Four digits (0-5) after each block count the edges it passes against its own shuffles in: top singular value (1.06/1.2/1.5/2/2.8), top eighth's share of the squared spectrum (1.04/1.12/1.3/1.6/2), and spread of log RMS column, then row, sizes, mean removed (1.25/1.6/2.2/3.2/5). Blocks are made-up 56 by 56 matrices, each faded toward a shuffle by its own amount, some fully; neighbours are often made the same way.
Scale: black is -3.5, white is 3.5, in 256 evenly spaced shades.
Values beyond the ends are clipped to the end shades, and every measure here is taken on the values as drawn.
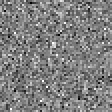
0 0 0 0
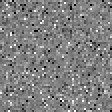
0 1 0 0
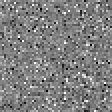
2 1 0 0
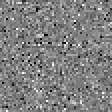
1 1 1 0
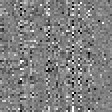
4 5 3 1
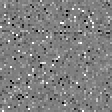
2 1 0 0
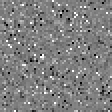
2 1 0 0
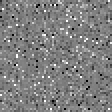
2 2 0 0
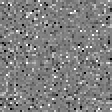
3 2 1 1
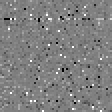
2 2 1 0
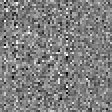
1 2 3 0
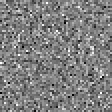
0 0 0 0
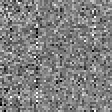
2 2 3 0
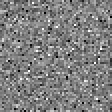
1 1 0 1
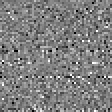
3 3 0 2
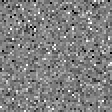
0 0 0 0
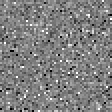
0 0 0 0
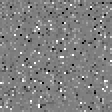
1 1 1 0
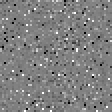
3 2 0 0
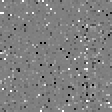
2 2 1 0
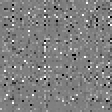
4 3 2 1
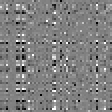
5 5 3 3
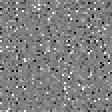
3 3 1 1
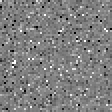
0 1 0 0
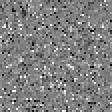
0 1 0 0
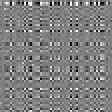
5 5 4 4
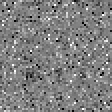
2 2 0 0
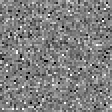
1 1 0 0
